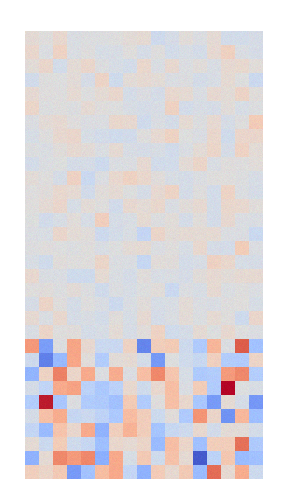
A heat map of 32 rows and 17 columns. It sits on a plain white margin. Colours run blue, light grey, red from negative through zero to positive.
The distribution is heavy-tailed on both sides. The top part is calmer, up to a seam about 70% of the way down. Overall the values sit about 50% of the way up the scale. No overall slope runs across the table. The halves do not mirror each other.
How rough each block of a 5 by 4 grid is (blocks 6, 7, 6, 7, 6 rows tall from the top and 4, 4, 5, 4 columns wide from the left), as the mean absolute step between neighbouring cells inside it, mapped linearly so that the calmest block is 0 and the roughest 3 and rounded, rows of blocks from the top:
0000
0000
0000
2112
3223
